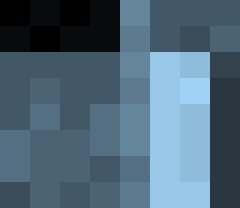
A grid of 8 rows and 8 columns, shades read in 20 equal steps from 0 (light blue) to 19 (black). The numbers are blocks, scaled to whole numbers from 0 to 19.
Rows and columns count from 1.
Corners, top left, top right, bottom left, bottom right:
19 11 12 14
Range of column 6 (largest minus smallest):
10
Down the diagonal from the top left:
19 19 11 11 7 1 2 14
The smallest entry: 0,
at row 4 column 7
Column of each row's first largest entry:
1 2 8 8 8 8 8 8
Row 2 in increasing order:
8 10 11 12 18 18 18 19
